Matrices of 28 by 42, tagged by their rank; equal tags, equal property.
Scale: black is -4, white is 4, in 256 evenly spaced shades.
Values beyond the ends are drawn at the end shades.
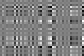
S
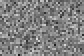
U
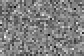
U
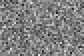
U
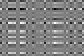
S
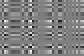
S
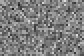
U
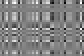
S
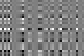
S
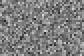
U
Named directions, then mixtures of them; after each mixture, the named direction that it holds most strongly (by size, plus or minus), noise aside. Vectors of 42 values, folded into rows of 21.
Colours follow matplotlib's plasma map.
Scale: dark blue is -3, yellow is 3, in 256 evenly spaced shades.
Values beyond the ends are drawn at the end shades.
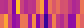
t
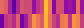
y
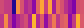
t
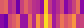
t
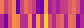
t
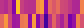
t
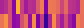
t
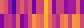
y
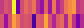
t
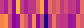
t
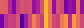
y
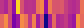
t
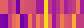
t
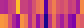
t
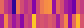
y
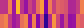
t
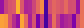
t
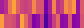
y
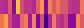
t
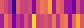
y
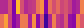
t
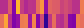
t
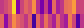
t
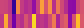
t
